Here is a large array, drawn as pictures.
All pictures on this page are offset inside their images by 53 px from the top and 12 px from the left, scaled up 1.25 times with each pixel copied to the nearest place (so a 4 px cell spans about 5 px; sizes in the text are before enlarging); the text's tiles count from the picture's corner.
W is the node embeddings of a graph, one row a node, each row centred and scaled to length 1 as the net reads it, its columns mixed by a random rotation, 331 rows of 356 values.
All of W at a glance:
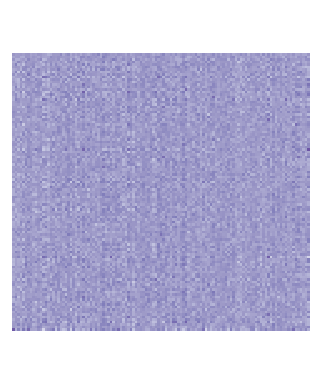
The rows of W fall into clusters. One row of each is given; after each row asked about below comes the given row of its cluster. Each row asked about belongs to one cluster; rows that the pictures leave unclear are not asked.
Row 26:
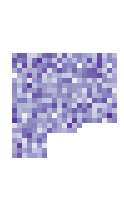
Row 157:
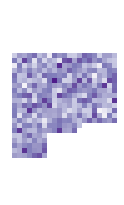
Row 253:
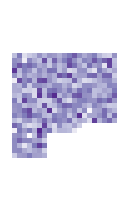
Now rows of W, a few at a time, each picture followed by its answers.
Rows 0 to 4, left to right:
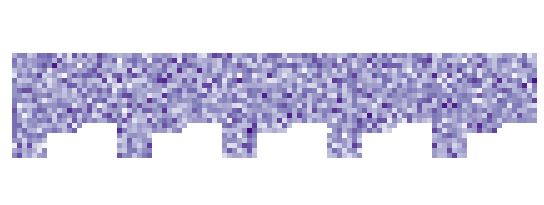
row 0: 26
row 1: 157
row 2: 253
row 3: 253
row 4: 157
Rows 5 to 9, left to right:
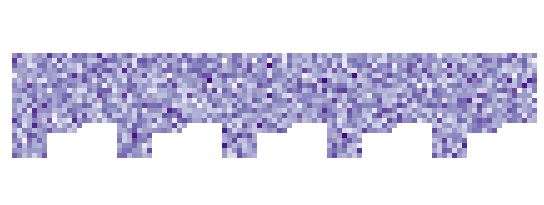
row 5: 26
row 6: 26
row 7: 157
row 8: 26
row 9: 157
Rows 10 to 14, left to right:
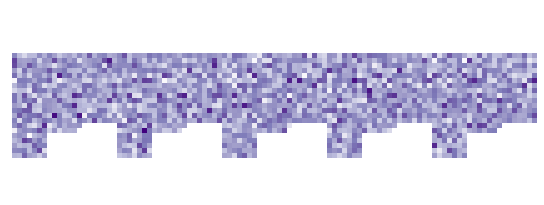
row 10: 253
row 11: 253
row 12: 157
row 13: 253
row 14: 157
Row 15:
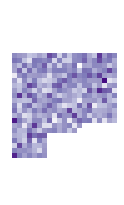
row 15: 26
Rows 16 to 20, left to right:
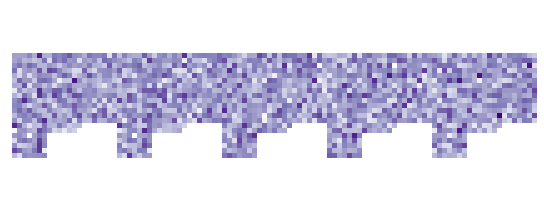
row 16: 253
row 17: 253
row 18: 26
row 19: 26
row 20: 253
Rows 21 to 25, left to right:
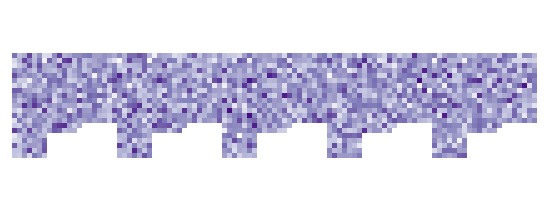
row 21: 157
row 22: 157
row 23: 253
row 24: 26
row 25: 157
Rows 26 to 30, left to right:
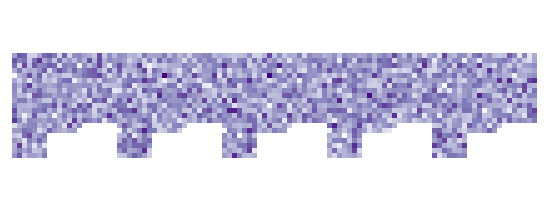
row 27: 253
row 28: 253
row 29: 253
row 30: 157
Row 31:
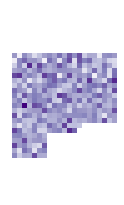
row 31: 157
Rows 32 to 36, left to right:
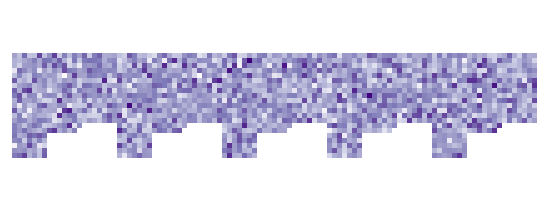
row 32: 26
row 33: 157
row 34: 26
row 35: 253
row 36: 157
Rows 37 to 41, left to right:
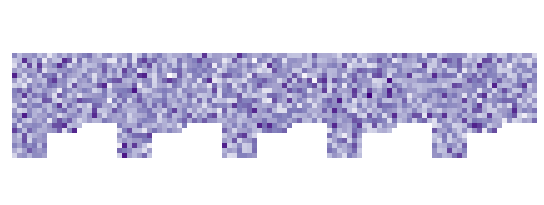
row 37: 157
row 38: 26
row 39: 157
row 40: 253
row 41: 157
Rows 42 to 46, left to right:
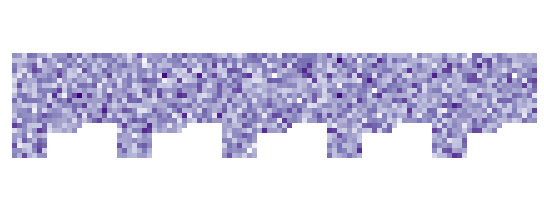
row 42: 253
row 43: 253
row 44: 26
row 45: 157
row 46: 157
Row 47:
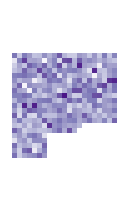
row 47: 157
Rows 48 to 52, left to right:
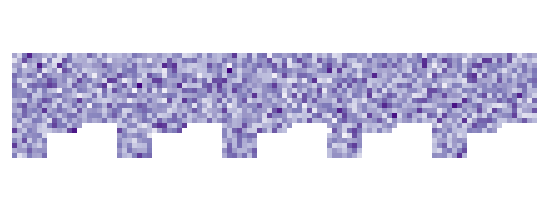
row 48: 157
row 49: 157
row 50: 26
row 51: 253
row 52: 157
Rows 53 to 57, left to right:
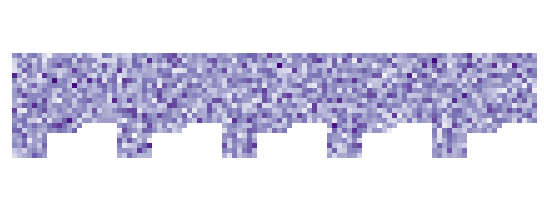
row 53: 157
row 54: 253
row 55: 253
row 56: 253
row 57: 26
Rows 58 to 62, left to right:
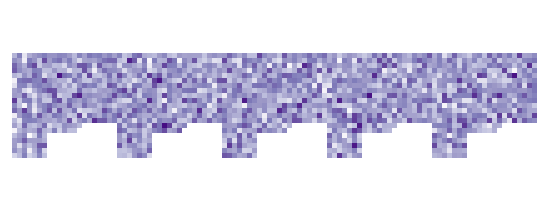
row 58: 253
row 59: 157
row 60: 26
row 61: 253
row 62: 253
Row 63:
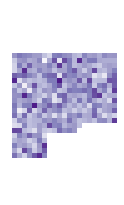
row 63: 157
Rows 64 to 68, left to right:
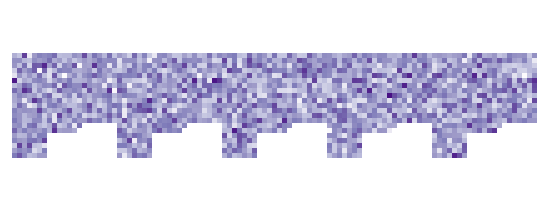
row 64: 26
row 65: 157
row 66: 26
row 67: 253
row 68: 157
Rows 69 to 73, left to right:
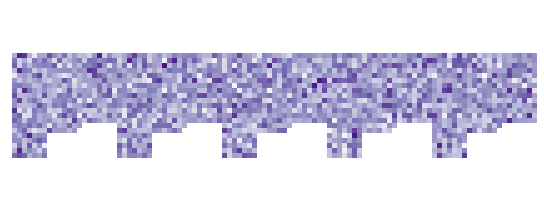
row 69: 26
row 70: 157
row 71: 157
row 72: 253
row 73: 26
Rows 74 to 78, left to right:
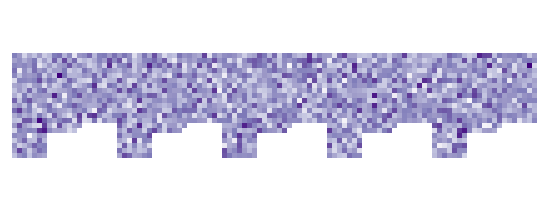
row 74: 253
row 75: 26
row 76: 26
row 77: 157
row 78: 253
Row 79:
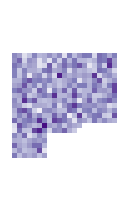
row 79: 253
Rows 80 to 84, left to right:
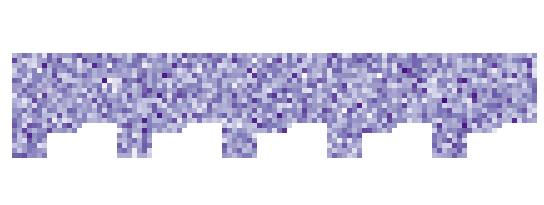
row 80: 26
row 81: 253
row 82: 157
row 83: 26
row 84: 253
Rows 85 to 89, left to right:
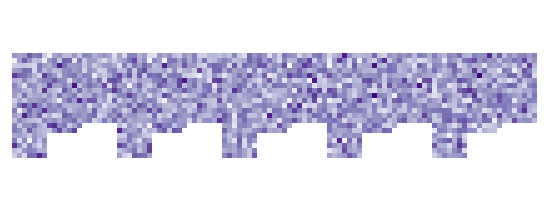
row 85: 157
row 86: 157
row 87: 26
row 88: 157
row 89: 253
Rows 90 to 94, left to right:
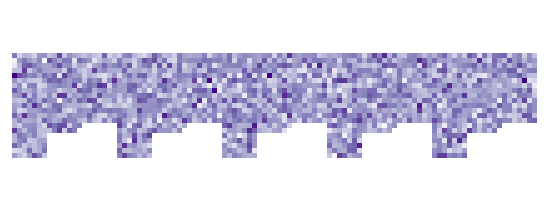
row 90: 157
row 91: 26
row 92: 253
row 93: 253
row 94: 26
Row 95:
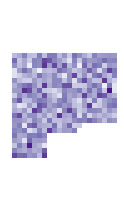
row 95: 26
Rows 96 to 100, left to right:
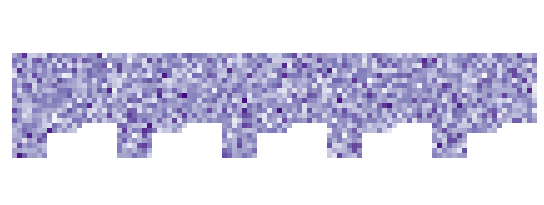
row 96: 26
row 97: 253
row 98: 26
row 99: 253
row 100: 26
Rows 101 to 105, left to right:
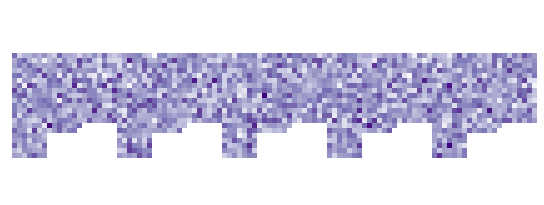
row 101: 157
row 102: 157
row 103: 253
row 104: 157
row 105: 26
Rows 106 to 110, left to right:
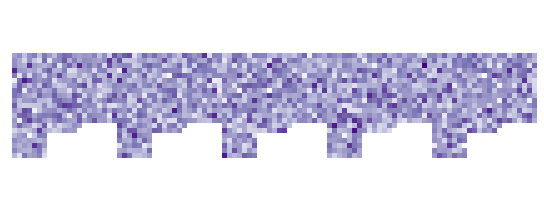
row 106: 253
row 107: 26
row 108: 157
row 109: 253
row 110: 26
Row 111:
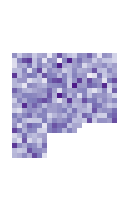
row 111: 157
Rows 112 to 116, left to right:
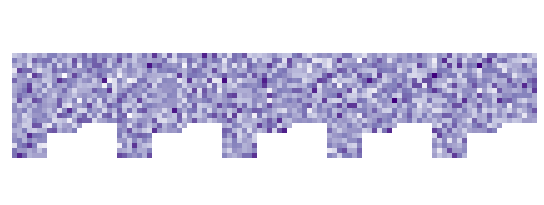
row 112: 26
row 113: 26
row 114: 157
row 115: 157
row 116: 157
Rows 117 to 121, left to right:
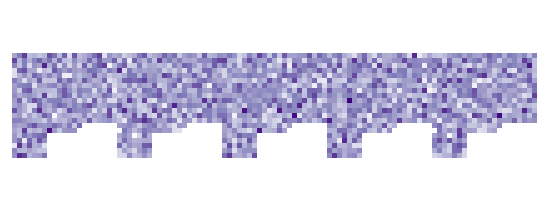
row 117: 26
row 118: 253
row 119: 26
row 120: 26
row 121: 253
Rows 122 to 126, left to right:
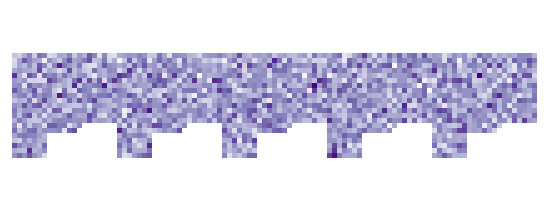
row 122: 157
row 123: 157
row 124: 157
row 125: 26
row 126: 253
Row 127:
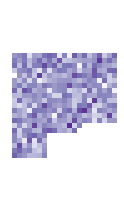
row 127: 26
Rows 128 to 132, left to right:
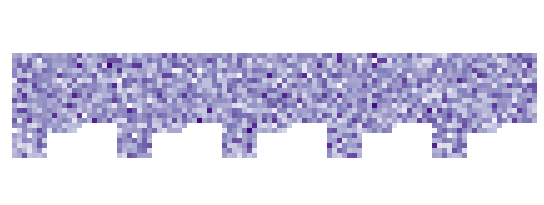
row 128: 253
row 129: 253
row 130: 253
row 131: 157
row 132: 253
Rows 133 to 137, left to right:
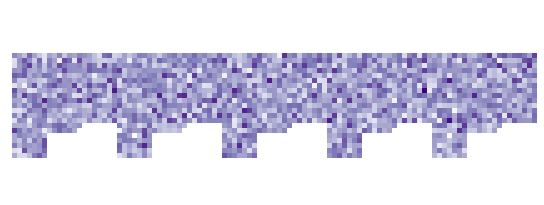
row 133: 157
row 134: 253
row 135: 26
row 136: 26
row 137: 253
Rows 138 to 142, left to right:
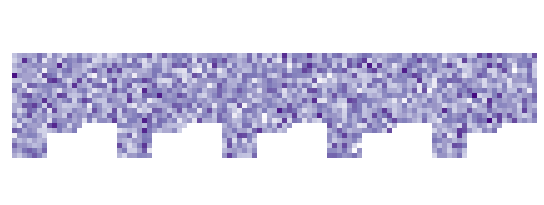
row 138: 157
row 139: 253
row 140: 26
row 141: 26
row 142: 253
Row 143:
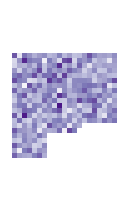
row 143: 157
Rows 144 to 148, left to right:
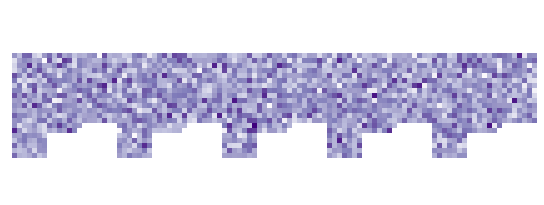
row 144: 157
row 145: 253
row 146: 253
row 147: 157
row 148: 26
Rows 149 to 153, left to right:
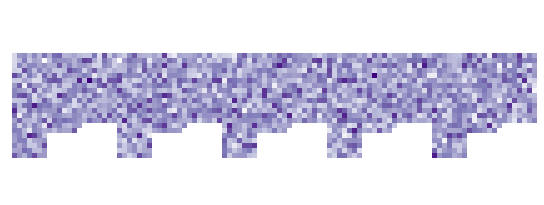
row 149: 157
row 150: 157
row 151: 253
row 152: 253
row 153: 26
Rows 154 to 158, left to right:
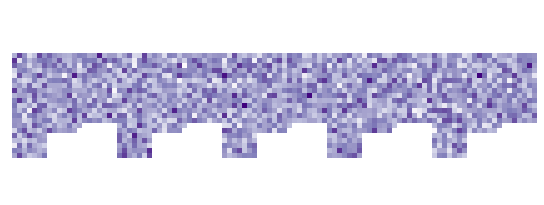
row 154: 26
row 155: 26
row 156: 157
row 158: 253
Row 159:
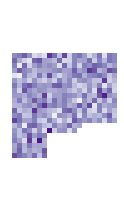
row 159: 26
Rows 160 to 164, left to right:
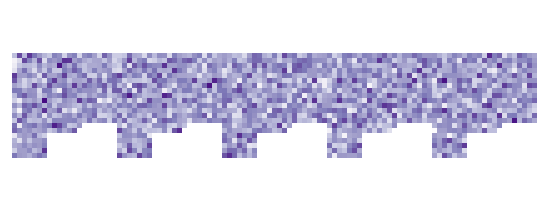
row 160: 157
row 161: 157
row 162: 26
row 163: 253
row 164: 253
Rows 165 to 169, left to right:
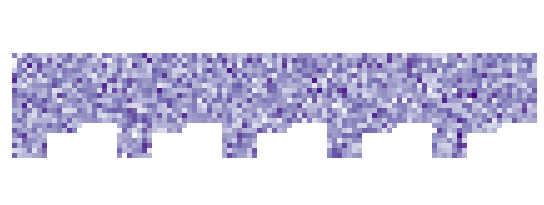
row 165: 157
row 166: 253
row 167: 26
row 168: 26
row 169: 253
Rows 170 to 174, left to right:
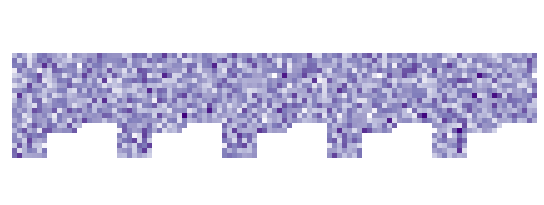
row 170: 26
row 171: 253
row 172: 26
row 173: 26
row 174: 253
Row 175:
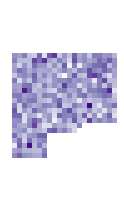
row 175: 26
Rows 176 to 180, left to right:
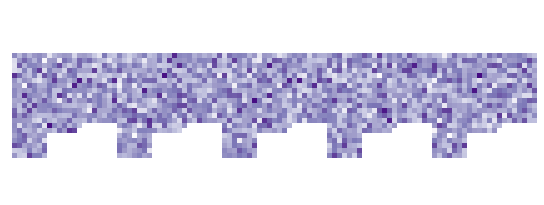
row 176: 157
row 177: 253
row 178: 157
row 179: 26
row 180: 253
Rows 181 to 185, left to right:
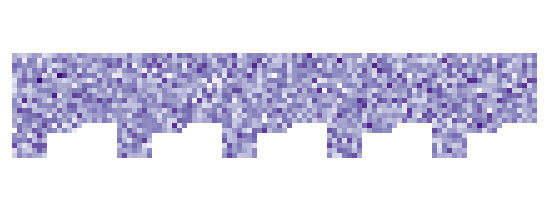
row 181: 253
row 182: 26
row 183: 26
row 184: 157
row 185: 157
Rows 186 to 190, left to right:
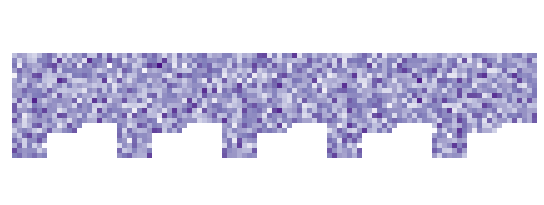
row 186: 26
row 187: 26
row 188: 26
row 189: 26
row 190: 253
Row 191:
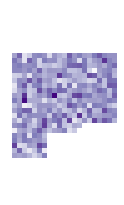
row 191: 253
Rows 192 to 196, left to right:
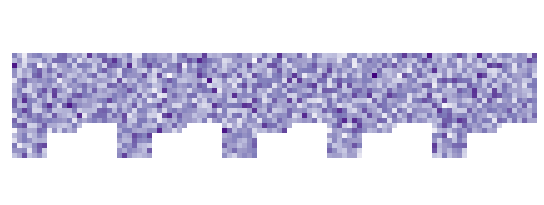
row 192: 253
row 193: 26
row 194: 157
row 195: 253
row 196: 253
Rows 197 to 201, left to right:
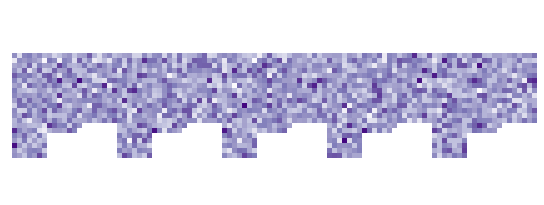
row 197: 157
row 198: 26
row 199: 157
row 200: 26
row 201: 157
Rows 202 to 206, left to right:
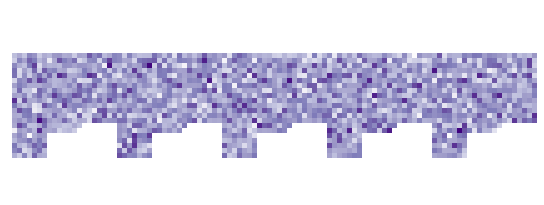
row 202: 253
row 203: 26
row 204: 157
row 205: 157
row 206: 253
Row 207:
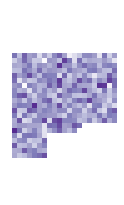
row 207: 157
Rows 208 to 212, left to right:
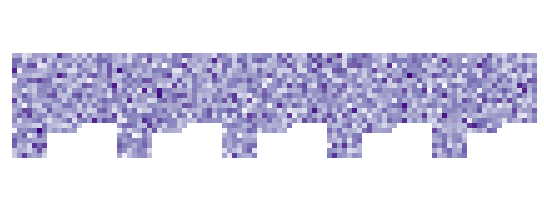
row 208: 253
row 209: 253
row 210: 253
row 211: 26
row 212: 157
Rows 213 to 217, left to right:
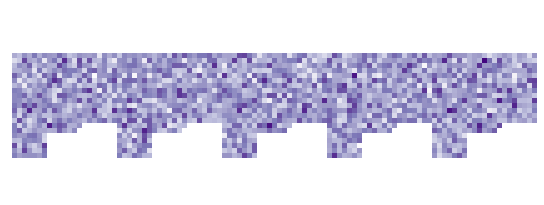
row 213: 157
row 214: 253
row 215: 157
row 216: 26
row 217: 157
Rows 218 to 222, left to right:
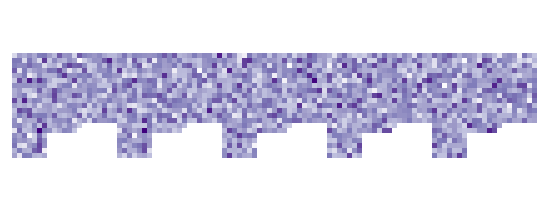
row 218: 253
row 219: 253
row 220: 26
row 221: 157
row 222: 157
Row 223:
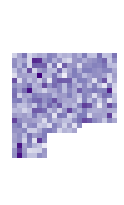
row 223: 26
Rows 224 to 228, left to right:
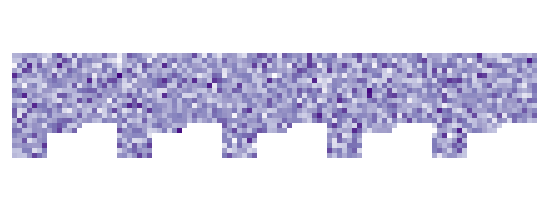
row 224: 157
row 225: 157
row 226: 26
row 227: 253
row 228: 253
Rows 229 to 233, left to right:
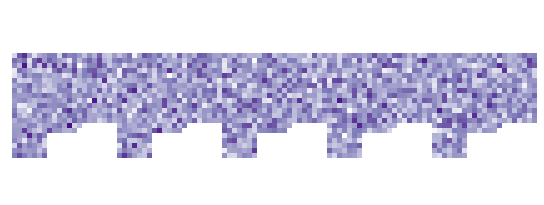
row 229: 26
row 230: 26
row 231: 157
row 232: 253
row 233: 253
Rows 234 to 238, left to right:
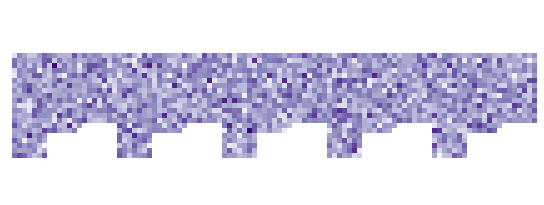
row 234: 26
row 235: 26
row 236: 253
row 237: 253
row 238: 157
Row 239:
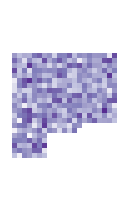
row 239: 253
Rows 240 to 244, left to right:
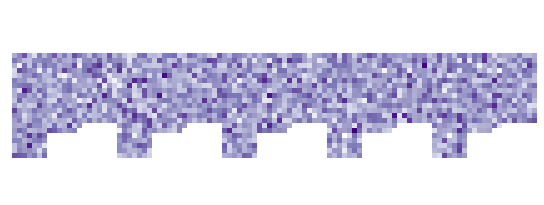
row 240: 26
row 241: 253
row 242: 157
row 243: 253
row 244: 253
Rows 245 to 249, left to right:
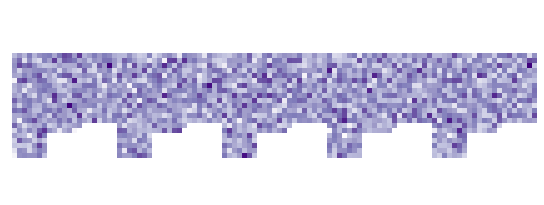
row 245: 253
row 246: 157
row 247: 157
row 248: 253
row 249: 253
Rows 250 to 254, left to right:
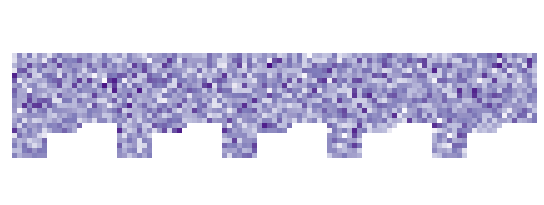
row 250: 157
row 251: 157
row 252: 157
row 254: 253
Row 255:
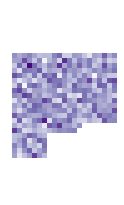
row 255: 157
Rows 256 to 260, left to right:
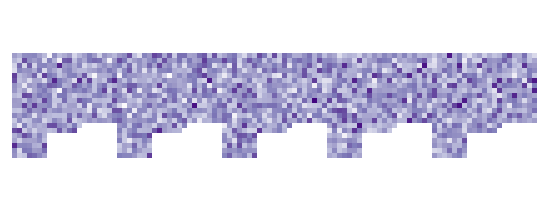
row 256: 157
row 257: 26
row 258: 26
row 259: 253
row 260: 157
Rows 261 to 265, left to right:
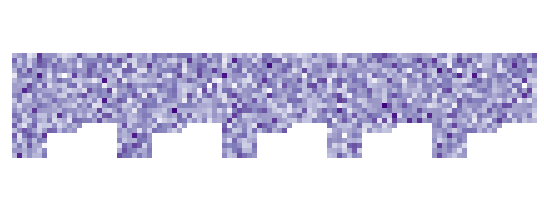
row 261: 26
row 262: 26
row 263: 157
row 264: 253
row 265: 26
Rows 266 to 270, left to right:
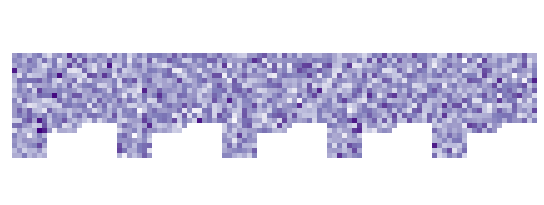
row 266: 253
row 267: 253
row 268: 26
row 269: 253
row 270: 157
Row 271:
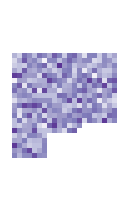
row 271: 157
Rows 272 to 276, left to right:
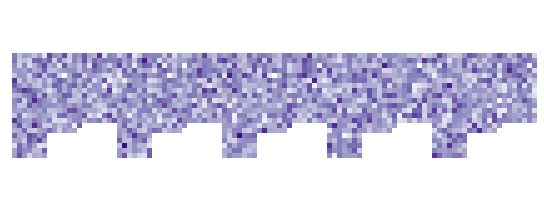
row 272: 26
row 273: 26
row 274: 26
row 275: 253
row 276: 26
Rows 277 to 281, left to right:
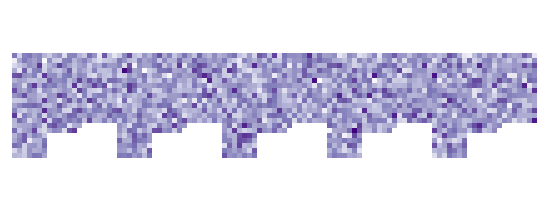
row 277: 157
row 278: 26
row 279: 26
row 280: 253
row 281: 157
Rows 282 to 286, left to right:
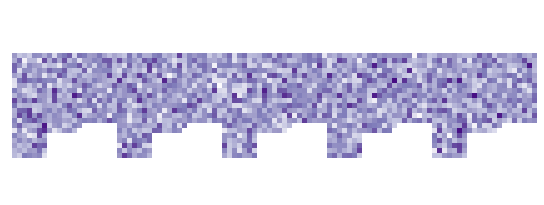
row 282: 253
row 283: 26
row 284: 253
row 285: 157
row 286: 253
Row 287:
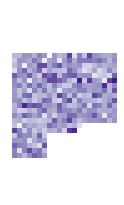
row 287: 157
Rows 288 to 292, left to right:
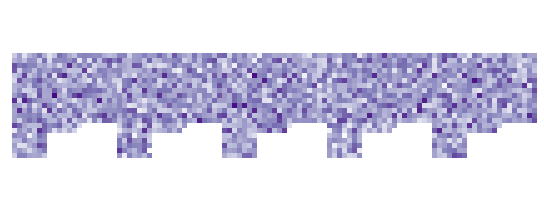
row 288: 253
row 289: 253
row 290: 157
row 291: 253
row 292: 157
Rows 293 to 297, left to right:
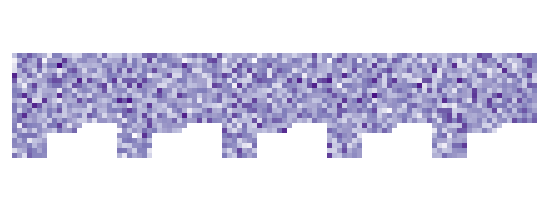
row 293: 157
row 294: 253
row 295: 157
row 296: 157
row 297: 253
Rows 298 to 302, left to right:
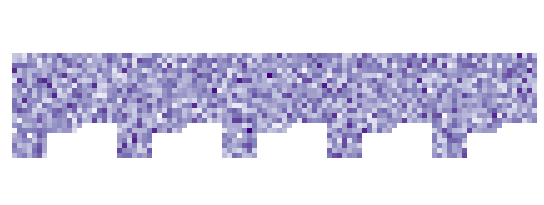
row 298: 253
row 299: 26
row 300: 253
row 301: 26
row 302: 26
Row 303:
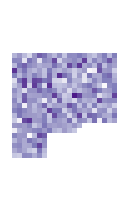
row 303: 253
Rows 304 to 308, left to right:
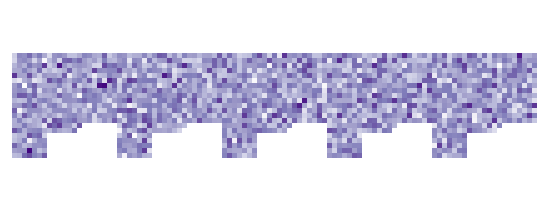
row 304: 157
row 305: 253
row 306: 26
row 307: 157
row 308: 26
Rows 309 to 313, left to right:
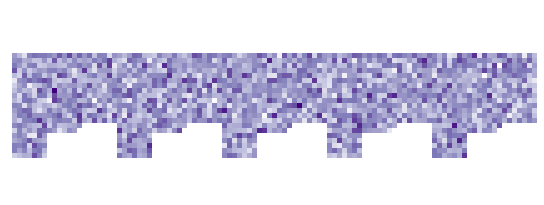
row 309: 253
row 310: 157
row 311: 26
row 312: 253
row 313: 26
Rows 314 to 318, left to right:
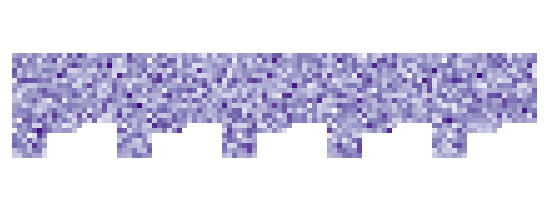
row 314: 253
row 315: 157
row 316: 253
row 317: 157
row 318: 253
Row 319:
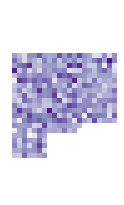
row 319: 253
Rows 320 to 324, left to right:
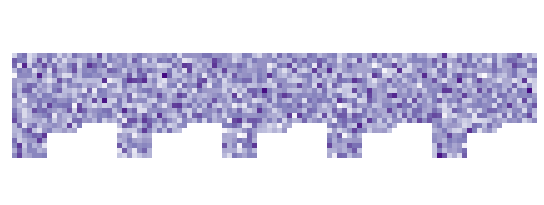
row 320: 26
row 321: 253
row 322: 253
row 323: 253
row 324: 26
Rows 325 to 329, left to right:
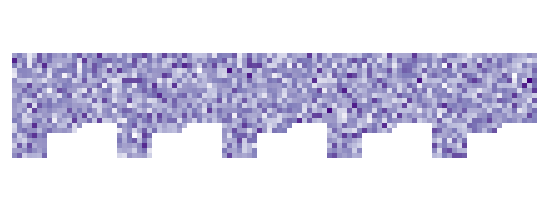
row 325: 26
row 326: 253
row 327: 26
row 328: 26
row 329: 157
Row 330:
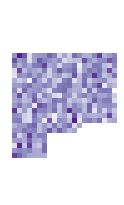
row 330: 26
